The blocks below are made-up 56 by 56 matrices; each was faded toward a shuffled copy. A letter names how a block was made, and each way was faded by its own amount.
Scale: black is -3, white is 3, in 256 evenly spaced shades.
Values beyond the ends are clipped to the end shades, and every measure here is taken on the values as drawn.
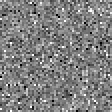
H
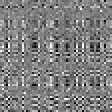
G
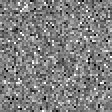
H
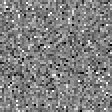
H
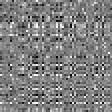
G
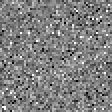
H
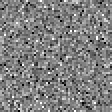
H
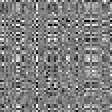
G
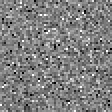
H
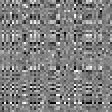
G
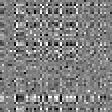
G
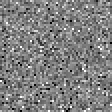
H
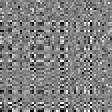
G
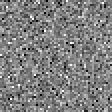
H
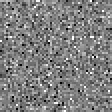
H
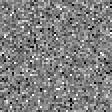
H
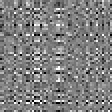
G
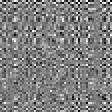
G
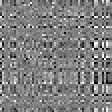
G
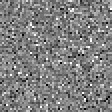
H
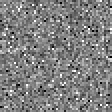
H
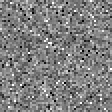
H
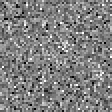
H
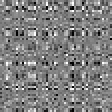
G
